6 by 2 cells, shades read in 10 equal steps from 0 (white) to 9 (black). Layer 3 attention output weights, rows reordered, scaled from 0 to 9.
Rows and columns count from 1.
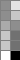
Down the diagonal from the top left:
4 2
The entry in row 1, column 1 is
4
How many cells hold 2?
3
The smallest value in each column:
0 1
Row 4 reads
2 5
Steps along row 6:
up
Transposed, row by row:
4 4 3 2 2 0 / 1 2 4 5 5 9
